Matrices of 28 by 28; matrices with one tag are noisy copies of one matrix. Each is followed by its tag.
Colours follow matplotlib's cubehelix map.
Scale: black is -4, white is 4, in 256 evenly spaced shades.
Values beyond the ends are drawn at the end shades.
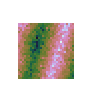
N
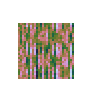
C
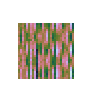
C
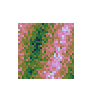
N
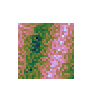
N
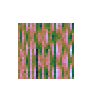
C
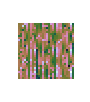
C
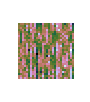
C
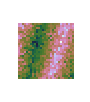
N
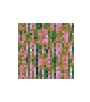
C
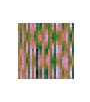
C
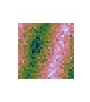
N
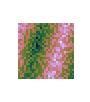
N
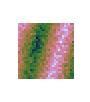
N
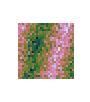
N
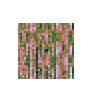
C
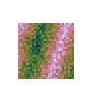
N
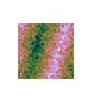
N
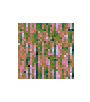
C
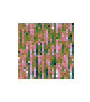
C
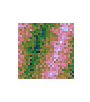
N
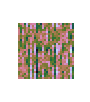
C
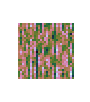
C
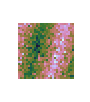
N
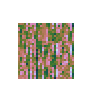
C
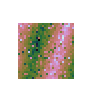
N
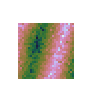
N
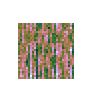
C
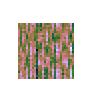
C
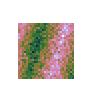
N
